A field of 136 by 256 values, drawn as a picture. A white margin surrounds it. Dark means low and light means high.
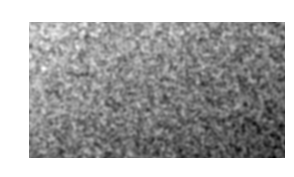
The top left is the ninth with the highest average. There is an overall slope up to the top left. The texture is blotchy. The histogram is bell-shaped. The halves do not mirror each other. No regular stripes run through it. The bottom right is the ninth with the lowest average.
